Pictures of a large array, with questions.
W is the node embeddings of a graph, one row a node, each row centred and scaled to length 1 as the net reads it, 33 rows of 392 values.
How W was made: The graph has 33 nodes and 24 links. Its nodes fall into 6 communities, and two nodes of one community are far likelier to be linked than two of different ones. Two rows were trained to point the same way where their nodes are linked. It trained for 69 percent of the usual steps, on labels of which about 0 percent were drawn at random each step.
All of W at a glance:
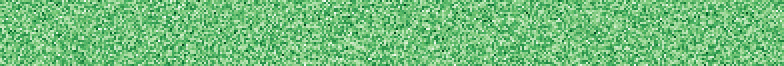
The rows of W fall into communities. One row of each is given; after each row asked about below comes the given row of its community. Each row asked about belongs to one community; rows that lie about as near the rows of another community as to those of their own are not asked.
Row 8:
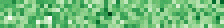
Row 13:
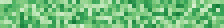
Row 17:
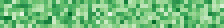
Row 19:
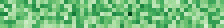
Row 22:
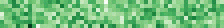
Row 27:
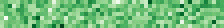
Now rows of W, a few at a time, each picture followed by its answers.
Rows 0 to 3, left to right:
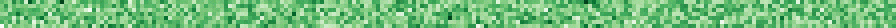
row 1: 17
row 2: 13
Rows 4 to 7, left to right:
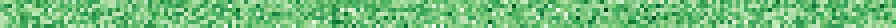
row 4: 27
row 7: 22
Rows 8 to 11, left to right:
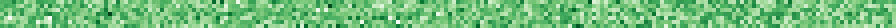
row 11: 8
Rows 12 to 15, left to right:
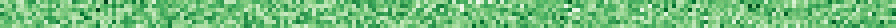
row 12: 22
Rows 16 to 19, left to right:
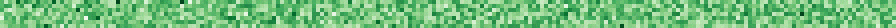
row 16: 27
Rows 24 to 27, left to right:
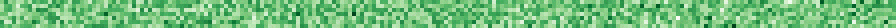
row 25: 19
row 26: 22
